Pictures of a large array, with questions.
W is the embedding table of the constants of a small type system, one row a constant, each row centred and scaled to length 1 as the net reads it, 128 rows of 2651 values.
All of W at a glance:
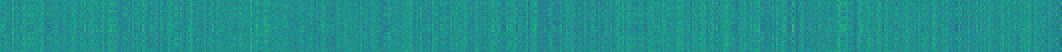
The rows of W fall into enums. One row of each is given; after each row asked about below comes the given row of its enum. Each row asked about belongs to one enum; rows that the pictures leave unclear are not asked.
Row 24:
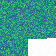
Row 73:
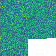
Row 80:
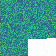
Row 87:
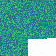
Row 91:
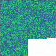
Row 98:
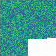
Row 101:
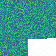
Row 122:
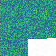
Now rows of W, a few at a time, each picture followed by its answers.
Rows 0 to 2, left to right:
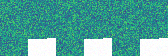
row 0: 87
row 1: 98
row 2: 91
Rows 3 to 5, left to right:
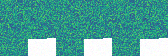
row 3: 80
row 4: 101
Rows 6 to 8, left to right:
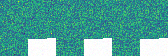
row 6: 73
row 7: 122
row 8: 122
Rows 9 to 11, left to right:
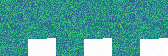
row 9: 80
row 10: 87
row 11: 80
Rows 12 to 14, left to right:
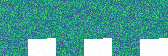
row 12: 122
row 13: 24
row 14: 122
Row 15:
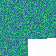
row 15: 101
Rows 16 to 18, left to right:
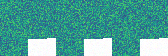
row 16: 87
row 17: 101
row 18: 98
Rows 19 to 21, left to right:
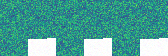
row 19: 98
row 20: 91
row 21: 24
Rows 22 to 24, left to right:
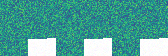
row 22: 101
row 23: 98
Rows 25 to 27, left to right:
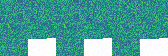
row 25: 80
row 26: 80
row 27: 101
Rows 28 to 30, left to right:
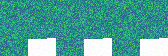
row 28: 24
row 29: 122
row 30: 98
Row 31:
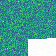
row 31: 73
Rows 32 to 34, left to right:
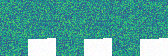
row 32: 87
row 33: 87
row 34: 91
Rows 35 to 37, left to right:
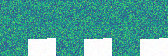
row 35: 91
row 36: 24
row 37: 98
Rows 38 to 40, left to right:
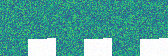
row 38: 101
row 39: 98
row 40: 91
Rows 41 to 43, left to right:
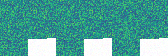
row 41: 122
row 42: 122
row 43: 98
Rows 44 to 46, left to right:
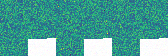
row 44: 80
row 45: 73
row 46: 80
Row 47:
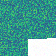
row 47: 122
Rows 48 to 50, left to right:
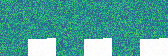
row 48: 80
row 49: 91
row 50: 87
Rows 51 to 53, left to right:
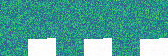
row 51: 91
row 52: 101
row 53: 122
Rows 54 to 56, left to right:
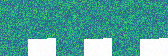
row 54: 122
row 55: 98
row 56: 91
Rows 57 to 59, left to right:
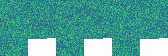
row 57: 87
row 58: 24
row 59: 122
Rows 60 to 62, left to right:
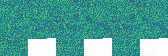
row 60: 122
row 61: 80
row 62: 80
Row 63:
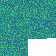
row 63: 122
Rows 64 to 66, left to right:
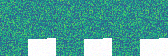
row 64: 87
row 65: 122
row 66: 122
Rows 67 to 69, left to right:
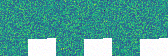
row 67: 101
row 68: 73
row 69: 101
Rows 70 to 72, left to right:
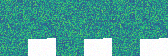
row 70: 80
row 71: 87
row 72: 80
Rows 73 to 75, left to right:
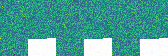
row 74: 80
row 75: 101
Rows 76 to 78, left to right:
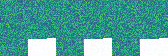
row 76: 80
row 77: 101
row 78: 101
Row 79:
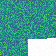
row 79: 101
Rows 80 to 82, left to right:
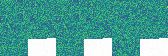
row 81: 80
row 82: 24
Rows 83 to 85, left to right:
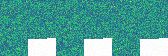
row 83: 91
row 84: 91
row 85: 73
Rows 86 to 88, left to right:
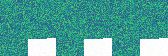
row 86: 80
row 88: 91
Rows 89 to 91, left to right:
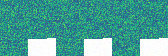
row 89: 122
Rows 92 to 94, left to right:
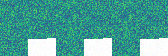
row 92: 122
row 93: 98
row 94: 98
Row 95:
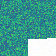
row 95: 91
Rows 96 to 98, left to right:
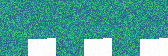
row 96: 87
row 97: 24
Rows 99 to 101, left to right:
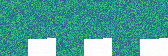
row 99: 98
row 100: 91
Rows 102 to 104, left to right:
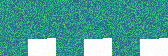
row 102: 101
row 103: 80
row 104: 101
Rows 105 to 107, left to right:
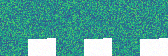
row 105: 87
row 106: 98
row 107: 101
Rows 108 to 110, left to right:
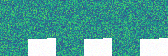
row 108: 122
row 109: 91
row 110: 98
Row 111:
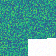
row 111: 122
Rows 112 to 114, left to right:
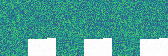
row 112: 98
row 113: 87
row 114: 87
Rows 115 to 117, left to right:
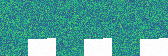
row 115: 87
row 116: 91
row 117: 80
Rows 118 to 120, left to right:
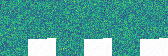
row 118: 91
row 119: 73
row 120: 98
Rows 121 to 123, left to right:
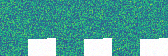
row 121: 87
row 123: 73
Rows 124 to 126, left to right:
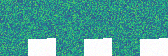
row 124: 80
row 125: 98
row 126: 101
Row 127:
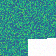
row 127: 101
